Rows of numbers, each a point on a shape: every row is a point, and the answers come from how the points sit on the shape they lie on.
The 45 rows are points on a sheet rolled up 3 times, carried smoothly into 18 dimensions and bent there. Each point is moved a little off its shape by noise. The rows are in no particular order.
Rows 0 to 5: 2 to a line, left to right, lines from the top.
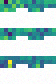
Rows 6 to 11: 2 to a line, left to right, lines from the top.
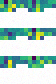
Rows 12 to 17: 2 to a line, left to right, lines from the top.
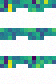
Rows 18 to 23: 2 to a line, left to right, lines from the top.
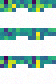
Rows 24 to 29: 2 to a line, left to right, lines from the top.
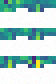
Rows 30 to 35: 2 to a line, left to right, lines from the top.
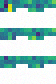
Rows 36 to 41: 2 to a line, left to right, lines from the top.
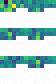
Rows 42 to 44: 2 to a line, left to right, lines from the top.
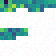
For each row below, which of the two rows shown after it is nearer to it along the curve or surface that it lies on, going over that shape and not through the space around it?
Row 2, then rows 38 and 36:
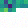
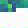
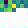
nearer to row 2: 38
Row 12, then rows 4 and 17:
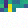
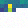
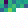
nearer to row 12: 17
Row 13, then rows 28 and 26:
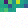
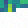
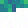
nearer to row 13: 26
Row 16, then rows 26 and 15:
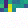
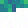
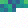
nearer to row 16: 26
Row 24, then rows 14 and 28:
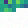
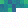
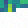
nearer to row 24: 14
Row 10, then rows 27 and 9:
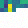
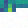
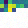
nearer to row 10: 27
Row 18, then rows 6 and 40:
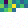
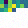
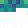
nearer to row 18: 6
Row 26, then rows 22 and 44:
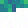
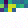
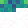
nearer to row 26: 44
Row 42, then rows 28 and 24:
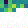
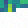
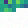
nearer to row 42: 24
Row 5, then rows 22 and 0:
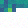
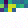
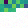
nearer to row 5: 0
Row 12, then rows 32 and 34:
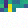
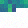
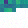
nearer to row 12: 32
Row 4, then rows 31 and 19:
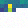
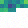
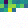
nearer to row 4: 31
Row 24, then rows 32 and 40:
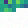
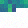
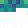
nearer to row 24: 32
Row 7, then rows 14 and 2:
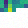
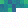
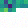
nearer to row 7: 14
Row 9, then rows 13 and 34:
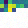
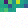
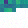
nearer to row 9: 13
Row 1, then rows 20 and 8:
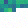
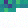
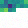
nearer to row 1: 20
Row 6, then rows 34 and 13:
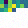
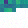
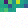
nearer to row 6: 13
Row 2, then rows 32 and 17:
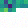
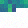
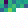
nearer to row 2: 32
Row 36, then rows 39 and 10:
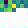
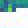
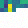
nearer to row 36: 10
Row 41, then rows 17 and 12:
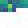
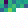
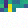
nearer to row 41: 12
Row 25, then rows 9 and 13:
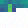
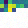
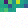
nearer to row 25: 13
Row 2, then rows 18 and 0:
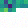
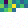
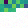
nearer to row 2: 0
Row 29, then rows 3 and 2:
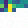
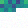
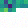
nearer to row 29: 3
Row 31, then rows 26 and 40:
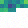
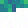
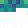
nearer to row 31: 40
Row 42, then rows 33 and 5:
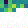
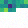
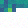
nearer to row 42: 33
